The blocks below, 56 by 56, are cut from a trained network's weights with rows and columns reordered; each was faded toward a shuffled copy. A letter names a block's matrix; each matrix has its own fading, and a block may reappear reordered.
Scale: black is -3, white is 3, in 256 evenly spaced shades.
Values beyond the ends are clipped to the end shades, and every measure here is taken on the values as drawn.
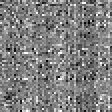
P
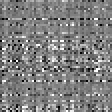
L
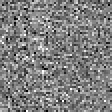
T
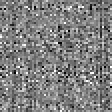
P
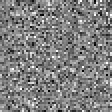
T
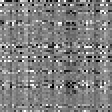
L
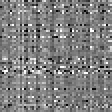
L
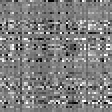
L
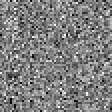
T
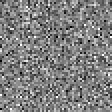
T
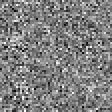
T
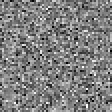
T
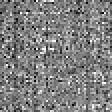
P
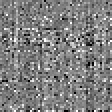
P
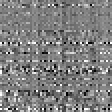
L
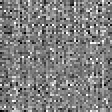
P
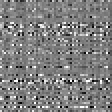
L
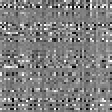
L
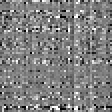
L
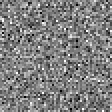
T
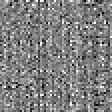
P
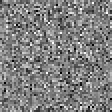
T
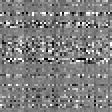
L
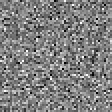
T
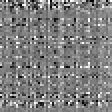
L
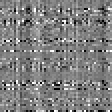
L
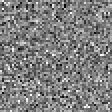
T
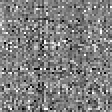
P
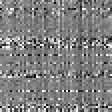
L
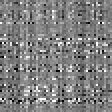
L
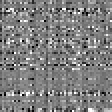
L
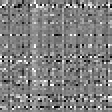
L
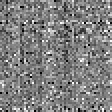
P
